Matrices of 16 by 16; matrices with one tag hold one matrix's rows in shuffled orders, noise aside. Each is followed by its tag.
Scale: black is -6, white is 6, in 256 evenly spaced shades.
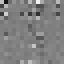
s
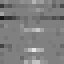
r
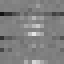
r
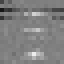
r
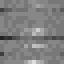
r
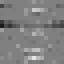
r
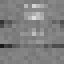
r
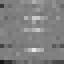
r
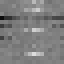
r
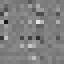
s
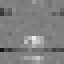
r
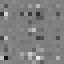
s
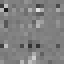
s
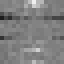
r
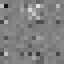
s
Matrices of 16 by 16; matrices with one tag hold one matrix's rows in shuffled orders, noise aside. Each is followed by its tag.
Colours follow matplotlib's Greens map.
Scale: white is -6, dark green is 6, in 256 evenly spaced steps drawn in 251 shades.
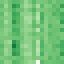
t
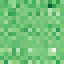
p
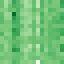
t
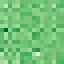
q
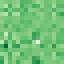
q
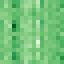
t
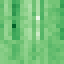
t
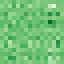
p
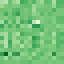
q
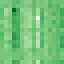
t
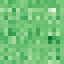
p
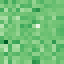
q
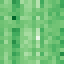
t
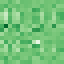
q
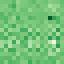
p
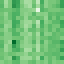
t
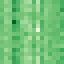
t
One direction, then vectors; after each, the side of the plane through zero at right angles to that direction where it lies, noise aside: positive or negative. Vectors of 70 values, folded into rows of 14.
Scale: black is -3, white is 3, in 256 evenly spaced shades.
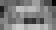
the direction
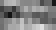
positive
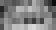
positive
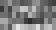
positive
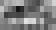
negative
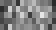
positive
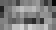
positive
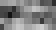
positive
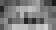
positive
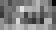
positive
